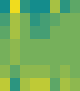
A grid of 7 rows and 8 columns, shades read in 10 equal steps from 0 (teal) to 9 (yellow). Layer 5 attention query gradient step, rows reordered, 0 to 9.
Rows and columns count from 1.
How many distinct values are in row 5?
2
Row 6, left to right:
5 3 5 5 5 4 5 4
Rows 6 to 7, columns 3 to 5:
5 5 5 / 6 7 7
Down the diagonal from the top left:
0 6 4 4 4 4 6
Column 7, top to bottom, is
1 4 4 4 4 5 6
